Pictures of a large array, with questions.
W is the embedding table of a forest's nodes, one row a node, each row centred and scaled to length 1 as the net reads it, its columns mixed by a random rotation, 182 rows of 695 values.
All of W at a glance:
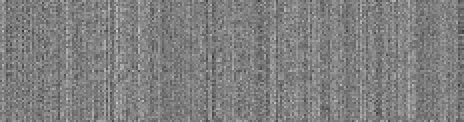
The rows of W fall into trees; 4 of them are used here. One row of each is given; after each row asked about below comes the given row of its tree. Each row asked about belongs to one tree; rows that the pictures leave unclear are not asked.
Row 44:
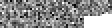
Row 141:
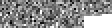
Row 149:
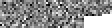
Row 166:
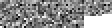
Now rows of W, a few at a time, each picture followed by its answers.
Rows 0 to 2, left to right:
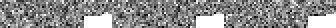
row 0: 44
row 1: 44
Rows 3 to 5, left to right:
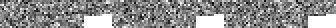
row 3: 141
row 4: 149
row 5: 149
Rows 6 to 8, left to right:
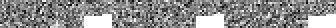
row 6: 141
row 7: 44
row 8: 166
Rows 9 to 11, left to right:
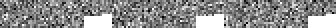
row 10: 141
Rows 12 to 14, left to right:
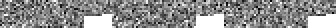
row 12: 149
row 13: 166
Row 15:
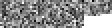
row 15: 166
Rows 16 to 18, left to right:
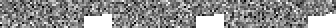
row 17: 149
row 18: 44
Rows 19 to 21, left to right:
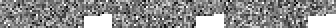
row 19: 44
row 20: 149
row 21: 141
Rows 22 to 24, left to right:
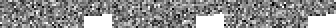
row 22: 149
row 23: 166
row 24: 149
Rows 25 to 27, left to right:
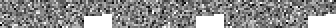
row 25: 149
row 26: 141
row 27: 44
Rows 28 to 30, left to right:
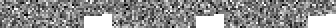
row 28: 44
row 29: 149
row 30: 141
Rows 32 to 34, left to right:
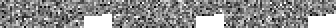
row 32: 166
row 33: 149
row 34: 149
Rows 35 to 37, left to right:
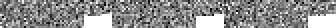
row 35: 166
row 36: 149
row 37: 141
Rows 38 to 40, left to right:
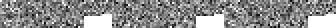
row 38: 44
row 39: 149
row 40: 44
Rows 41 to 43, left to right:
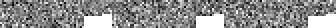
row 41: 149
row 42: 149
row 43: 44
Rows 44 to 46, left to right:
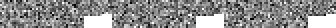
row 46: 149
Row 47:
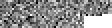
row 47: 149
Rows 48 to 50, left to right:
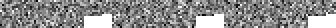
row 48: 44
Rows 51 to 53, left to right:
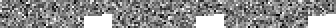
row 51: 44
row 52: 141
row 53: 166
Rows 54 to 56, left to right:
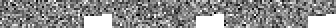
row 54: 149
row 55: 44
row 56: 149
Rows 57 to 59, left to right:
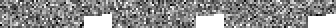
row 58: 141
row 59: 149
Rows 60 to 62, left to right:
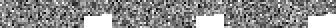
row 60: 44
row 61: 141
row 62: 44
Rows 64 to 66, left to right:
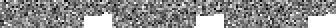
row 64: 44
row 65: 166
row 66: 44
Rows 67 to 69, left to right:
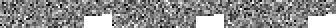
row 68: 149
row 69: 44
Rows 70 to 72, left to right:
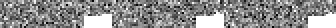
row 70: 166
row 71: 44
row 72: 44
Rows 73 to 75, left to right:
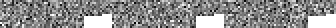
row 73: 149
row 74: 149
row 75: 149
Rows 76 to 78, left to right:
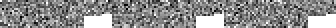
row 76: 44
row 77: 149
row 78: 149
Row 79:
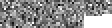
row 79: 141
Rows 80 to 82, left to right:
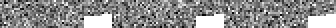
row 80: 44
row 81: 149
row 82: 141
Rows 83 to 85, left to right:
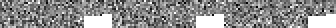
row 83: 141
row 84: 141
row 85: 149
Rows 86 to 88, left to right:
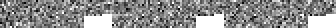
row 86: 141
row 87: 149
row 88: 149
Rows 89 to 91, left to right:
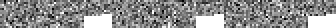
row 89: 141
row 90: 141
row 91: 149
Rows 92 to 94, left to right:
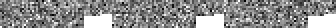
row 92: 166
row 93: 149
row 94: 44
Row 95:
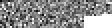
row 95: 141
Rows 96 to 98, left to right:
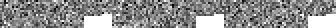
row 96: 44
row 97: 149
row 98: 149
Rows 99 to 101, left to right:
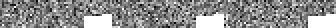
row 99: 149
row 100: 44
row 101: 149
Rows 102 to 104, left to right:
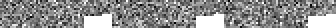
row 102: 149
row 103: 44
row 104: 141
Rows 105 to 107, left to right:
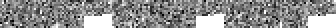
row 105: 141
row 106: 166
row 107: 141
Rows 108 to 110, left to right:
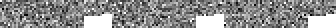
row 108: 44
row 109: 141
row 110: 149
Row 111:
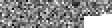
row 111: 44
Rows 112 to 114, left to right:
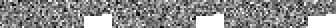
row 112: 149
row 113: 44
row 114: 44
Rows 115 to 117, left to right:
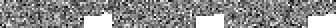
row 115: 44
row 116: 149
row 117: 44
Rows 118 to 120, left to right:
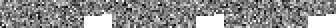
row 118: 44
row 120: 149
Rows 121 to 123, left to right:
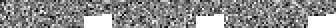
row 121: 141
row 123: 149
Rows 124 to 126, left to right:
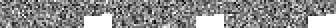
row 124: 44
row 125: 141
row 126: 149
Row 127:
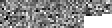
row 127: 141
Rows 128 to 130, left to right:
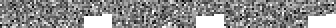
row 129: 141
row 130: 166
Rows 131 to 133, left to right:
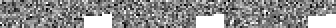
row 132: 44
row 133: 141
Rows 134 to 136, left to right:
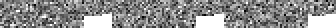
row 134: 166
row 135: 149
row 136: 166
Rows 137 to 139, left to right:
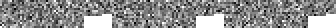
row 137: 149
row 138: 44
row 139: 149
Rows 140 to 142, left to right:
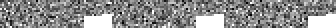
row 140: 141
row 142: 44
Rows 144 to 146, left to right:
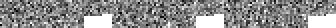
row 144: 149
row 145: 141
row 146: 141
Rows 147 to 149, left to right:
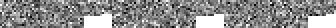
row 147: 44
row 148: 149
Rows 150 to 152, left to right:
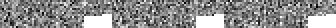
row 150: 141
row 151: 141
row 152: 141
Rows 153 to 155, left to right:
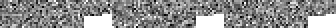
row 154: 166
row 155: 149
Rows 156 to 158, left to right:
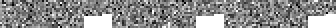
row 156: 149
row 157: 141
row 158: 44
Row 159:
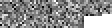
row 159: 149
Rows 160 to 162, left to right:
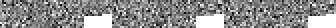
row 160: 149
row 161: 141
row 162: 141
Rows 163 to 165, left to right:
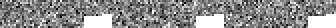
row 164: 141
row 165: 149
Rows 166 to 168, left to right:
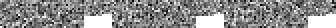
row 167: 44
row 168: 44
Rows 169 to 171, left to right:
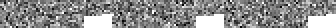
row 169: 141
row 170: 141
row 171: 141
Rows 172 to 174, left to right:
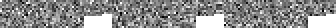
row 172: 44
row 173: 141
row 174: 149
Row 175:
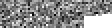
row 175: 166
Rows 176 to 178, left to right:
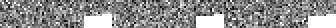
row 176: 141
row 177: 149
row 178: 141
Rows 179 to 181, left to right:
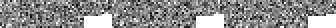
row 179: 44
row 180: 44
